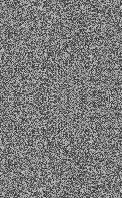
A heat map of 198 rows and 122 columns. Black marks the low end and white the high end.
It is mirror symmetric from top to bottom. No single row or column stands out from its neighbours. Overall the values sit about 50% of the way up the scale. There is no seam. The values spread evenly over their range.
